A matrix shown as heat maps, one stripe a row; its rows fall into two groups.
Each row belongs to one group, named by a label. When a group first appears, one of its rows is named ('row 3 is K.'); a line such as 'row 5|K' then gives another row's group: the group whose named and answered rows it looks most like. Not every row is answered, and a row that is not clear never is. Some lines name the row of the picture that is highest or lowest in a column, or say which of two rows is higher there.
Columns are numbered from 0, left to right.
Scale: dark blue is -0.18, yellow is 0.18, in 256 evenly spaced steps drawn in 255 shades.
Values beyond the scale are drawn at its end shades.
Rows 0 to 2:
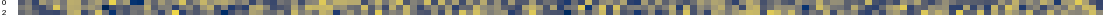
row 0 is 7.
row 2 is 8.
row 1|8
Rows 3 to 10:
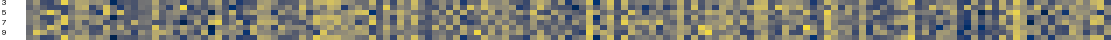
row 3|8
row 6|8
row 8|7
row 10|8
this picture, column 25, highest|9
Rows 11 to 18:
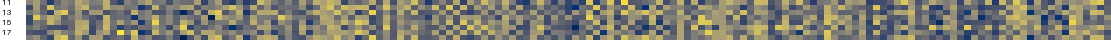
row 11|8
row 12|7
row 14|7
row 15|7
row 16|8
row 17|7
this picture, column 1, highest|14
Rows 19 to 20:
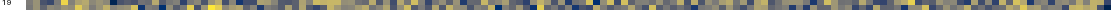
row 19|8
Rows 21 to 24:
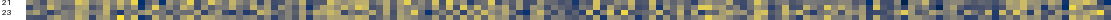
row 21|7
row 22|7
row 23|8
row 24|7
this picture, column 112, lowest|23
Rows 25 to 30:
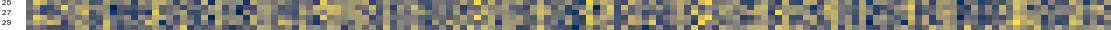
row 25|7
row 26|8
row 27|8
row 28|7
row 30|8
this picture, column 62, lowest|26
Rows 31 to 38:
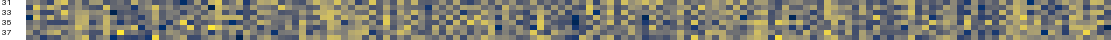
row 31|8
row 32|7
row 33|8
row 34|7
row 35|8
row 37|7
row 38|8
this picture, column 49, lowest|37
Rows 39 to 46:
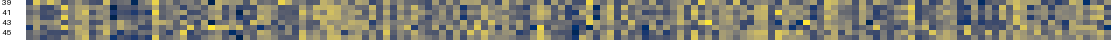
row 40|8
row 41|8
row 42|8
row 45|8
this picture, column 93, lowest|44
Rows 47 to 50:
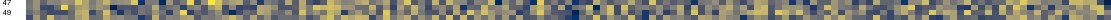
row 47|7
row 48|8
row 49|8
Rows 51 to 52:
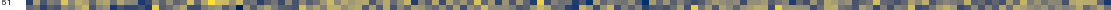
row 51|7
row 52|8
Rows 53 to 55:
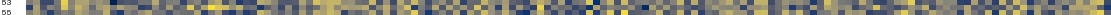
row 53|8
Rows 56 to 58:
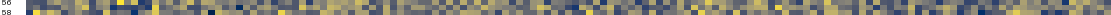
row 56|7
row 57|8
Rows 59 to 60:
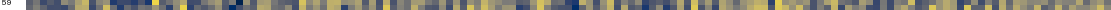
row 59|8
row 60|8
